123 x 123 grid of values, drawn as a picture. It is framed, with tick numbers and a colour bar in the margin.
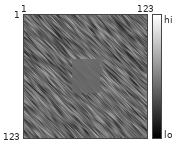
The grain runs diagonally down to the right. No row or column stands out. In the centre lies a patch that is calmer than the rest. The centre is the smoothest part. The halves do not mirror each other.
